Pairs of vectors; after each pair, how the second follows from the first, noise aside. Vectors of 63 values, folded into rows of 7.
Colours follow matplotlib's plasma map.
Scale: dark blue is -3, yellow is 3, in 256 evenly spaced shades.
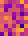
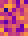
reversed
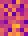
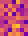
copied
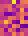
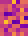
copied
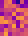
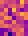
reversed
